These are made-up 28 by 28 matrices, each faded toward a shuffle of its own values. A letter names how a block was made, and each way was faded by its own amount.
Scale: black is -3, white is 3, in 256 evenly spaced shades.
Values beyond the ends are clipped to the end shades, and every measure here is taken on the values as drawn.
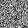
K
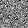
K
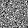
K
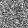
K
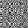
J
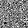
K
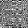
J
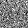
K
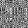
J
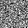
K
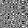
J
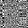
J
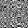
J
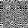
J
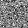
K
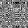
J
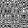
J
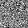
K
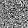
K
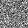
K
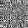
J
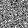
K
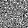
K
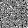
K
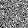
K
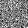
K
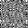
J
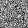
K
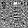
J
